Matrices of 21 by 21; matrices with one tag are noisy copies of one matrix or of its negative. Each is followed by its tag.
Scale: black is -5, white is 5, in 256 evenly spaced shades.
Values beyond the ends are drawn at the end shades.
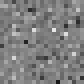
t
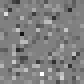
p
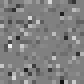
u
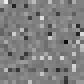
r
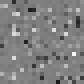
t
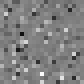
p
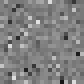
u
